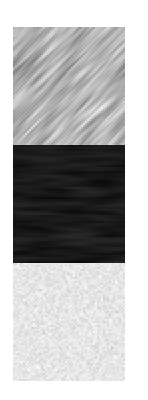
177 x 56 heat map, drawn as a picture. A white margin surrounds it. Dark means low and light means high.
It is made of 3 by 1 panels. Panel 1,1: high, slanting up to the right. Panel 2,1: very low, streaked across, faint in contrast. Panel 3,1: very high, fine-grained, faint in contrast.
